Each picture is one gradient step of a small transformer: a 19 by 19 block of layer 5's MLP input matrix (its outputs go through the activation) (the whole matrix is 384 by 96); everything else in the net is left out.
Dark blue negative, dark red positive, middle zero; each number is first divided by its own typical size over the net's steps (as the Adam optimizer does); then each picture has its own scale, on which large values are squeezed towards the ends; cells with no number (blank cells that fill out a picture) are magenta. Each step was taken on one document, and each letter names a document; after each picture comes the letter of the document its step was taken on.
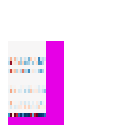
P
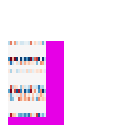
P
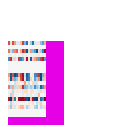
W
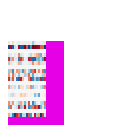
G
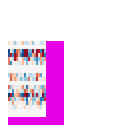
W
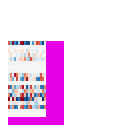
W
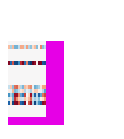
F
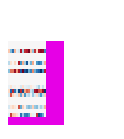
P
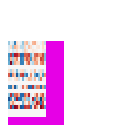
W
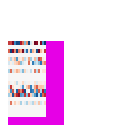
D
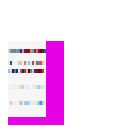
P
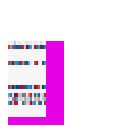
F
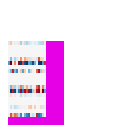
P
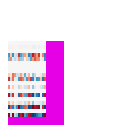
G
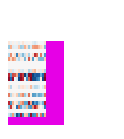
G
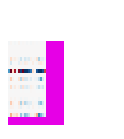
P
